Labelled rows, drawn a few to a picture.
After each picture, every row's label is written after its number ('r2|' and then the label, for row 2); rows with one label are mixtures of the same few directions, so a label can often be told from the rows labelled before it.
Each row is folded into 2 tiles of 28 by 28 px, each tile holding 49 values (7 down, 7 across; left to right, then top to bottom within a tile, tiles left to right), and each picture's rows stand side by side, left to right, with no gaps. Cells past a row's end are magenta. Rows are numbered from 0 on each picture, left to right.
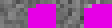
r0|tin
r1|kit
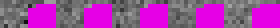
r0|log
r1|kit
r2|kit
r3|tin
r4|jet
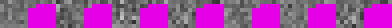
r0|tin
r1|tin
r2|tin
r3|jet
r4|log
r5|kit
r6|jet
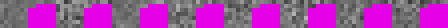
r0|tin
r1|tin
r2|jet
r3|kit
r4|tin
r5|kit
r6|jet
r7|tin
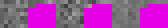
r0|log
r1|kit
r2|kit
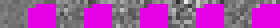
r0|log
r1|kit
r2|kit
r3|tin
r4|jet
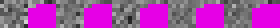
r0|log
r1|log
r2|jet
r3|jet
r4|kit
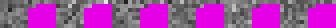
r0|kit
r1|jet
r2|log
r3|log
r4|kit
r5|tin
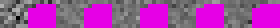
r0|jet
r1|log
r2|kit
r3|jet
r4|log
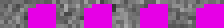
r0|jet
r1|kit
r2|tin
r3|tin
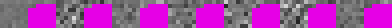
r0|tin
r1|jet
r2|jet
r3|log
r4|log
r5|jet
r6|log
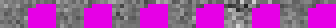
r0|jet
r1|kit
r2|kit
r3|kit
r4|tin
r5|tin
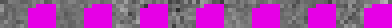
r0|tin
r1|tin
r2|kit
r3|kit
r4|tin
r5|jet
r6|jet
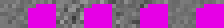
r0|jet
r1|jet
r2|log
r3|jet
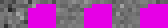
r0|kit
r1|tin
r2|kit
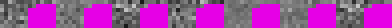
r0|tin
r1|jet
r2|tin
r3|kit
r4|tin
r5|kit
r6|tin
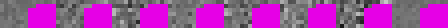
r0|tin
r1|jet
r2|log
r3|log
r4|log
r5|tin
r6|log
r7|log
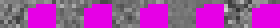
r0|jet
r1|jet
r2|jet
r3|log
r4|tin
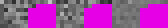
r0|log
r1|kit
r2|tin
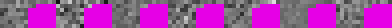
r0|log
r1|log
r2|kit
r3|jet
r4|jet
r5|jet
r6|tin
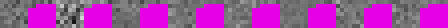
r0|jet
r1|jet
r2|tin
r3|log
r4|tin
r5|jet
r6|log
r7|tin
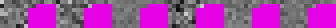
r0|log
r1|log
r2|jet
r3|kit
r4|tin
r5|log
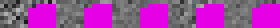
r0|jet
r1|log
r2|tin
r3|kit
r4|jet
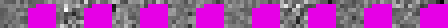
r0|log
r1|kit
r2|tin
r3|log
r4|jet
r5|jet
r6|jet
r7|jet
